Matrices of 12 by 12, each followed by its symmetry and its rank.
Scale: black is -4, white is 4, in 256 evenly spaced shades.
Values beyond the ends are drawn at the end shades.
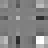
symmetric, rank one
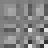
symmetric, rank two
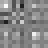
symmetric, rank two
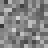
neither, full rank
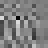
neither, rank two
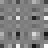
symmetric, rank one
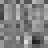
neither, rank two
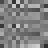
neither, rank two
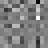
neither, rank two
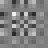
symmetric, rank one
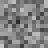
neither, full rank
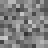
neither, full rank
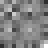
symmetric, rank two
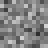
neither, full rank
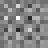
symmetric, rank two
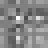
symmetric, rank two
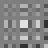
symmetric, rank one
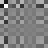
symmetric, rank one
